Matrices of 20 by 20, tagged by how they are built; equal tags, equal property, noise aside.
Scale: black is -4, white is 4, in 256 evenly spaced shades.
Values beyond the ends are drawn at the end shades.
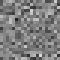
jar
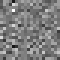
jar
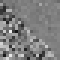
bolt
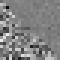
bolt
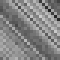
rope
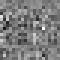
jar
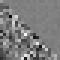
bolt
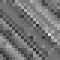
rope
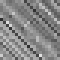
rope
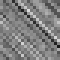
rope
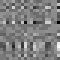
jar
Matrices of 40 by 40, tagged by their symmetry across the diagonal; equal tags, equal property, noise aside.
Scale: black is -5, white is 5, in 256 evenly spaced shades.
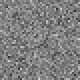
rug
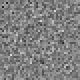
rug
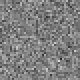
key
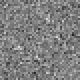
rug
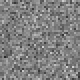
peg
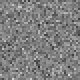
peg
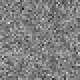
key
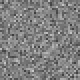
rug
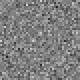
rug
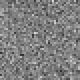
key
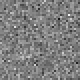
peg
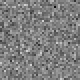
peg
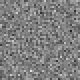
key
